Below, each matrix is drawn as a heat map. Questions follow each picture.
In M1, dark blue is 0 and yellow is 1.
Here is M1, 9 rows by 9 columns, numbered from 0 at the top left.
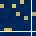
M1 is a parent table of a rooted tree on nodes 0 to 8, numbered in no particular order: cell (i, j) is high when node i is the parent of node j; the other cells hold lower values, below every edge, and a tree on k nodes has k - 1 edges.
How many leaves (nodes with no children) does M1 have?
4
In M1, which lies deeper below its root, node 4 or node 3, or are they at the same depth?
node 4
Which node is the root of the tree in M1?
7
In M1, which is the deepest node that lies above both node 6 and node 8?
3
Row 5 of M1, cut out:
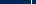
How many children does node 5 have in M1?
0
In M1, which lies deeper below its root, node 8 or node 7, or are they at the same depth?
node 8
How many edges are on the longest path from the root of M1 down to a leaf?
4
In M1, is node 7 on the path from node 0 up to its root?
yes
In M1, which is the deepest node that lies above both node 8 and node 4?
3
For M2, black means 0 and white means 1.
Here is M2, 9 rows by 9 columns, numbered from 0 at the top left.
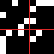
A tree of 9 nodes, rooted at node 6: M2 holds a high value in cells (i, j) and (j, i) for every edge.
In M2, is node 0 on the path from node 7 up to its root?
yes
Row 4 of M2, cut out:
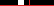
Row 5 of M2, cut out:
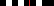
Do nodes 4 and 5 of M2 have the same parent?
no
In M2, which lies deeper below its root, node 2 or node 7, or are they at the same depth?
the same depth
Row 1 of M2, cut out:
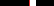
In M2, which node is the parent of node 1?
5
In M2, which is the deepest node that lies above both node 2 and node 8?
0
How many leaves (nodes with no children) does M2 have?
5
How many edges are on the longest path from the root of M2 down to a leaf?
3
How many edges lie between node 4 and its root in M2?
3
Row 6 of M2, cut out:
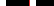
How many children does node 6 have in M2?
2
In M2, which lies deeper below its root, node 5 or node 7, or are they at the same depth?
node 7
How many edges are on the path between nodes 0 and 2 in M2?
1
